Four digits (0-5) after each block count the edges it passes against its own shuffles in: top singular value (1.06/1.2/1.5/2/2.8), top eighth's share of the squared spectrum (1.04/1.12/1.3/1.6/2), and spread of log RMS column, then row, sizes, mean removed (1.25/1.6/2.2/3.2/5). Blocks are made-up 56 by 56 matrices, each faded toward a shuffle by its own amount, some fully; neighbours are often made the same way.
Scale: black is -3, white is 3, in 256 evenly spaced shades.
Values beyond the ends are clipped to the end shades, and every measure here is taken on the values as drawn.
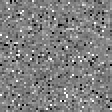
0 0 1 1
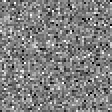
0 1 0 0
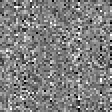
1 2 3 0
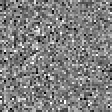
0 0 1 0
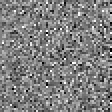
1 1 2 0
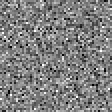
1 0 0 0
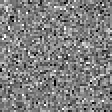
0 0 0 0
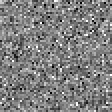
0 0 0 0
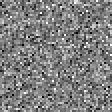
0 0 0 0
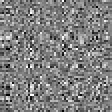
4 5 3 3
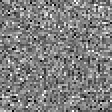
3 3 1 1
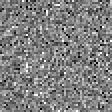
2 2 0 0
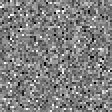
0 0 1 0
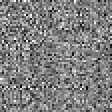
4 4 2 2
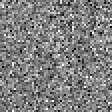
0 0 0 0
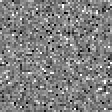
0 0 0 0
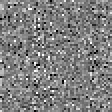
1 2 2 0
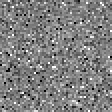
0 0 0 0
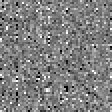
2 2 2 0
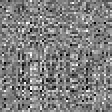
4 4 2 2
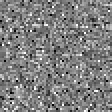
2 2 0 0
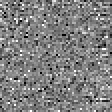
3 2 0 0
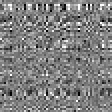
4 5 3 3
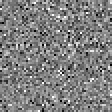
3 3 1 1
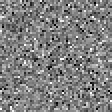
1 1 0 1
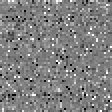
3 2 1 0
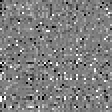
4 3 1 2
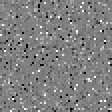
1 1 0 0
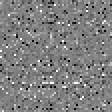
3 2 0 1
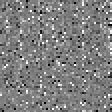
3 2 2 0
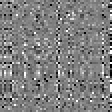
5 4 3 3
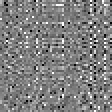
4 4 3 2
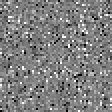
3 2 1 0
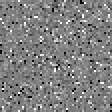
2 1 0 0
